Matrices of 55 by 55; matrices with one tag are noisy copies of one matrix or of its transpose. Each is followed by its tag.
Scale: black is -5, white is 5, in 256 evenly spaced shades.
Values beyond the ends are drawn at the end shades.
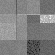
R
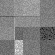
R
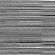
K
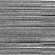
K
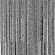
K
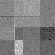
R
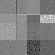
R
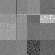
R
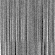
K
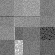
R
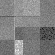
R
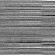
K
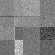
R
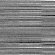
K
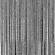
K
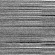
K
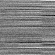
K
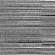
K
